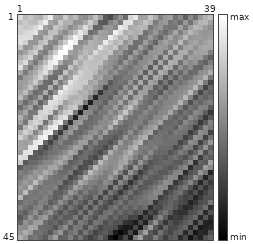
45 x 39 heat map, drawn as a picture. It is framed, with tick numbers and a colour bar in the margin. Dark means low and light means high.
Odd rows or columns: none. Ninth with the highest average: top left. Grain: diagonal, up to the right. Slope: up to the top left.
